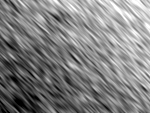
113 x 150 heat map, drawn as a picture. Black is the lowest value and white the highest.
Slope: up to the top right. Lone odd cells: none. Grain: diagonal, down to the right. Mirror symmetry: none. Ninth with the highest average: top right. Odd rows or columns: none. Ninth with the lowest average: bottom left.
